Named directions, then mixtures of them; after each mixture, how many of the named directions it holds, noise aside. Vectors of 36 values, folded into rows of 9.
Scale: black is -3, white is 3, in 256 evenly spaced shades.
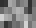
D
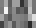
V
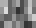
two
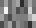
one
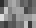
two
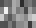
two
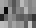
two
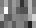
one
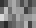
two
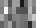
one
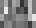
one
